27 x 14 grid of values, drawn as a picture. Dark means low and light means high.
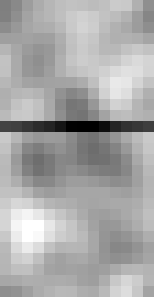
The centre is the ninth with the lowest average. The bottom left is the ninth with the highest average. No overall slope runs across the table. Most values sit high, with a long tail of low ones. Row 12 stands out from the rest.
